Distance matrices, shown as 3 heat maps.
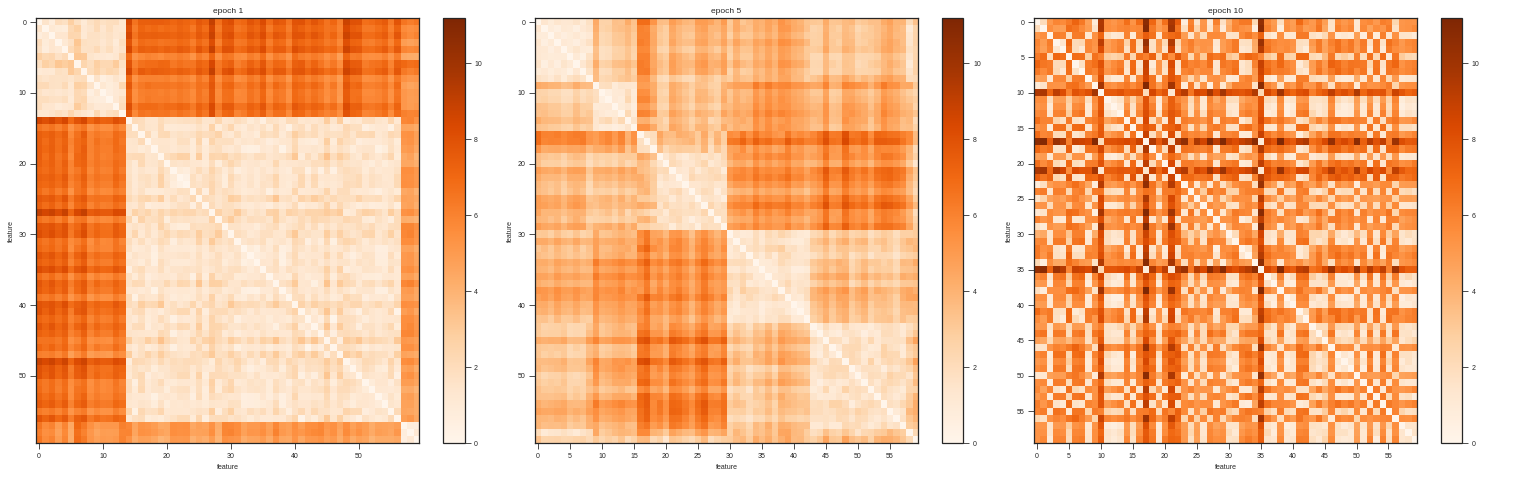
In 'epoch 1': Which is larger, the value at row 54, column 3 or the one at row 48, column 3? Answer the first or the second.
the second
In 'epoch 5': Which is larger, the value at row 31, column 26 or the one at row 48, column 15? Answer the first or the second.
the first
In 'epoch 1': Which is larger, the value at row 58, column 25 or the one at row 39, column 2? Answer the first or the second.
the second
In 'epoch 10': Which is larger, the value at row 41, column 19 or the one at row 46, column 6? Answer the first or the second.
the second
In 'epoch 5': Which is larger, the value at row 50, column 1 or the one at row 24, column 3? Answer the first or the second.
the second
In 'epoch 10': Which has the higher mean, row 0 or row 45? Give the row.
0
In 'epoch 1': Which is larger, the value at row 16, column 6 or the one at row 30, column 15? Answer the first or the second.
the first
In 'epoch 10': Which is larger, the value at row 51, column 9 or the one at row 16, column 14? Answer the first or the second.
the first
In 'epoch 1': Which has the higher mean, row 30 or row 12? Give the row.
12
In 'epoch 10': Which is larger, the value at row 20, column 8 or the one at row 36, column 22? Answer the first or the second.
the second
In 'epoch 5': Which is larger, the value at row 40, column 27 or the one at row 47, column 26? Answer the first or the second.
the second
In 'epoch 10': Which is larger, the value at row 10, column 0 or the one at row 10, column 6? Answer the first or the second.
the first
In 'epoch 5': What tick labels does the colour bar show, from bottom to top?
0, 2, 4, 6, 8, 10
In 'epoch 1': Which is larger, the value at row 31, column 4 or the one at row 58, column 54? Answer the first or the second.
the first
